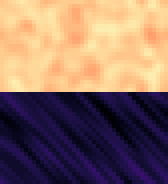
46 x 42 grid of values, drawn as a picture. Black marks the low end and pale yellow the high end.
It is made of 2 by 1 panels. Panel 1,1: very high, blotchy, faint in contrast. Panel 2,1: very low, slanting down to the right, faint in contrast.
